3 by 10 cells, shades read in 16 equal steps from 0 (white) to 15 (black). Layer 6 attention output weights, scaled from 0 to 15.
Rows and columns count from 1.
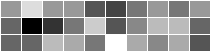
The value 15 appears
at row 2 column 2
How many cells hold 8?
4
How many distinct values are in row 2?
8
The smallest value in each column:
6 2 4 5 3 0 5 4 4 6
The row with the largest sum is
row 2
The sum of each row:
69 81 62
